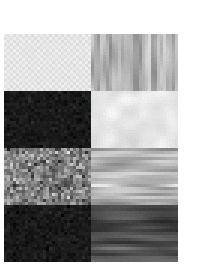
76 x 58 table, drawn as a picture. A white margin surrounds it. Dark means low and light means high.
The table splits into 4 rows of 2 panels. Panel 1,1: very high, checkered, faint in contrast. Panel 1,2: high, streaked downward. Panel 2,1: very low, fine-grained, faint in contrast. Panel 2,2: very high, blotchy, faint in contrast. Panel 3,1: middling, fine-grained, strong in contrast. Panel 3,2: high, streaked across. Panel 4,1: very low, fine-grained, faint in contrast. Panel 4,2: low, streaked across.
